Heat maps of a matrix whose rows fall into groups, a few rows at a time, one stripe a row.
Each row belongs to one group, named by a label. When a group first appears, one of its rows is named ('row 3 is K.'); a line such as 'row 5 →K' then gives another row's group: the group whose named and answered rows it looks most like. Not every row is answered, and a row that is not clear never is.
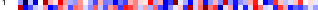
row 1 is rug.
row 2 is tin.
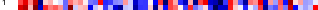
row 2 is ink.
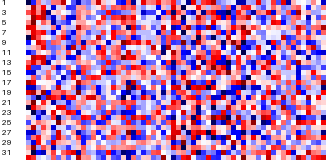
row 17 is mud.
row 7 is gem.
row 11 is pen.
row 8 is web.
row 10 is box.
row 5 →gem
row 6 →mud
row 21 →gem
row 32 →mud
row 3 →ink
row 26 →gem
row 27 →pen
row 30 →gem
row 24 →tin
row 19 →ink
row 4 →gem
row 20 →rug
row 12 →gem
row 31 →rug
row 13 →ink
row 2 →gem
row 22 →web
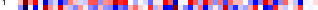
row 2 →rug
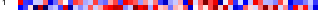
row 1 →tin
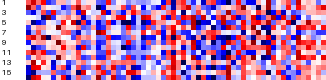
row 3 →box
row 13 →gem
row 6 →web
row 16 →web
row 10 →rug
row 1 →ink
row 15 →box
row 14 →web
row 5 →rug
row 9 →web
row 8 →ink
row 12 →web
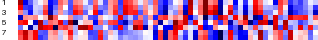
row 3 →tin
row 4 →web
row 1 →tin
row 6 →rug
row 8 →ink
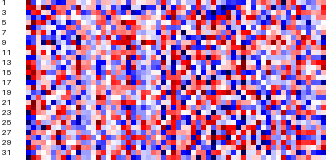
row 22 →ink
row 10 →mud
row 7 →gem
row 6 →tin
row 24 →pen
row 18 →gem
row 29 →web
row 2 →ink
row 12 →pen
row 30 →mud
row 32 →web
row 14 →mud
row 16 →web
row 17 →pen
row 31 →pen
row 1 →tin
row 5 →gem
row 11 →gem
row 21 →gem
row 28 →tin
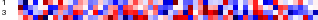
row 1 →rug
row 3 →tin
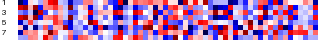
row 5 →pen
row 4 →ink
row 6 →rug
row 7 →web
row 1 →pen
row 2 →ink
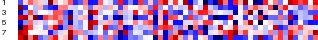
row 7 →mud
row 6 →web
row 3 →pen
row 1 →web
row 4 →ink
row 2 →tin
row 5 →pen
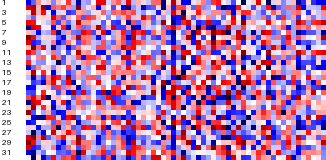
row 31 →box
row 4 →rug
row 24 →rug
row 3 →gem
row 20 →ink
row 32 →rug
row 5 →mud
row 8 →mud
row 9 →tin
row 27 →rug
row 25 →pen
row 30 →tin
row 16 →rug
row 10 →gem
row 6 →web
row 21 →web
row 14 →pen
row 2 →ink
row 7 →tin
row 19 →box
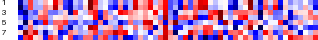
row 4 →box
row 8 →web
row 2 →pen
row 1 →pen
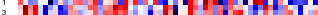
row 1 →tin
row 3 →gem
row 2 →gem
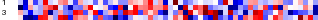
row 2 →pen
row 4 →rug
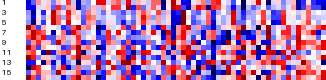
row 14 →web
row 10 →mud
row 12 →mud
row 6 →mud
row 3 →rug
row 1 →pen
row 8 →ink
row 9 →web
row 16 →mud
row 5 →rug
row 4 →rug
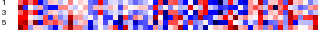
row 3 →ink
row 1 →ink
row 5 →ink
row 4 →mud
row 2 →tin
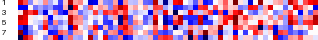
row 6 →box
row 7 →tin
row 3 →gem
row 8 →web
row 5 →mud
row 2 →box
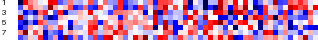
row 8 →box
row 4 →tin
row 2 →web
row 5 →box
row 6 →pen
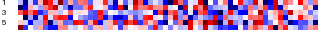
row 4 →rug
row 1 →rug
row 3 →ink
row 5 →tin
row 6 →tin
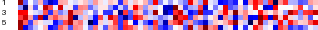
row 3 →mud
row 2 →rug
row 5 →mud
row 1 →tin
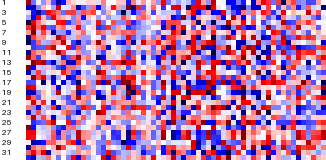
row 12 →mud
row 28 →mud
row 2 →pen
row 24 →gem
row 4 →rug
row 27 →mud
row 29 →rug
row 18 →mud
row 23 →pen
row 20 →mud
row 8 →web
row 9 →pen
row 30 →web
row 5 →web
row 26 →tin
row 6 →ink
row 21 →gem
